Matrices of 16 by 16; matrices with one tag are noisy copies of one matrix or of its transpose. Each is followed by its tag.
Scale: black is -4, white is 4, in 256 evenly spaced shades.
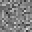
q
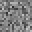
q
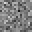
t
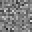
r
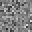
r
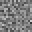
r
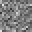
t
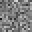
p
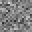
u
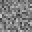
p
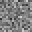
p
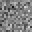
q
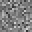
q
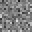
p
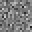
q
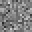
u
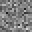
q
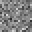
t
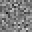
q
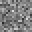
u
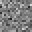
t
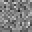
t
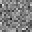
t
